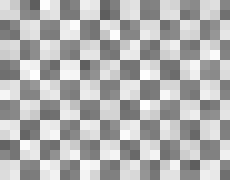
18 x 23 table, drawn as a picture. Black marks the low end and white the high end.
The field is checkered. No single row or column stands out from its neighbours. On average the colour sits 70% of the way up the scale. The values fall into two levels.
